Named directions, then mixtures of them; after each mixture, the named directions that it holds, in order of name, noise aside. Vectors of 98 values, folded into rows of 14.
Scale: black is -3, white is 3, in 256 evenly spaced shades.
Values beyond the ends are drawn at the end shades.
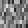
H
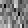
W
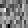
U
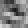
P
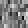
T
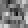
P, T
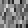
H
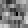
P, T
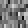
T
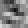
P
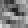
P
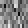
W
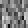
T, U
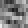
P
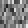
H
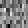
U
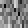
W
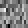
U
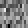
U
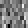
T, U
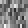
T, W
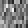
H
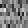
U, W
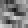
P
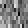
W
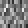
H, U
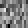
U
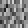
H, U
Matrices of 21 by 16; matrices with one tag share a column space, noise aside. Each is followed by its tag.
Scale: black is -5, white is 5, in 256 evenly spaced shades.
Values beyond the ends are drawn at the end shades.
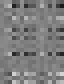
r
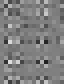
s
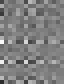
s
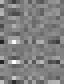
s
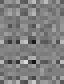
s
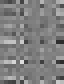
s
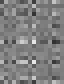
s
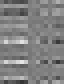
s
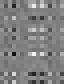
r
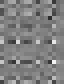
s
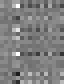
r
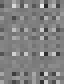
r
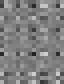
r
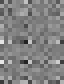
s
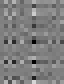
s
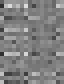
r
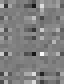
r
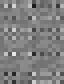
r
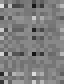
r
